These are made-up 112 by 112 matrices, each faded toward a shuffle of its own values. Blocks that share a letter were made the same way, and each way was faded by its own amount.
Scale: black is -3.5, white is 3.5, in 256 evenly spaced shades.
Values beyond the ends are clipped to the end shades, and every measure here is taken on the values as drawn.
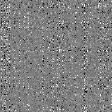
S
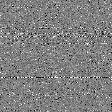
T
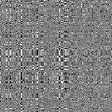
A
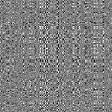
A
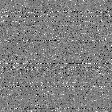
T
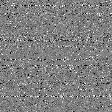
T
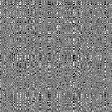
A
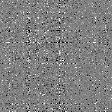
S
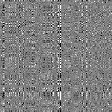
A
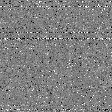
T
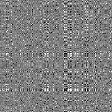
A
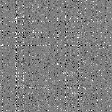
S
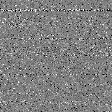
T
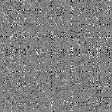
S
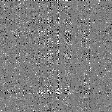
S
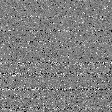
T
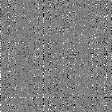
S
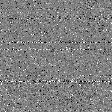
T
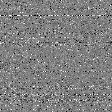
T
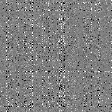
S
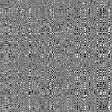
A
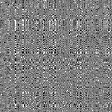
A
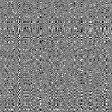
A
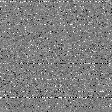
T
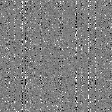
S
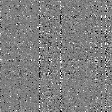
S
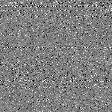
T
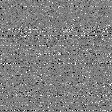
T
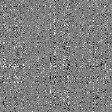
S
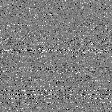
T
